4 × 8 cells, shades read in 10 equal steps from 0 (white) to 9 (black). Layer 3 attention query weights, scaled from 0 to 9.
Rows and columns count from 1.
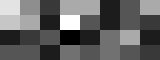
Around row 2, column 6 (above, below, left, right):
8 5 6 6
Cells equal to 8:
7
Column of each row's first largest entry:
6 3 4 3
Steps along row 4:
same up down up down up up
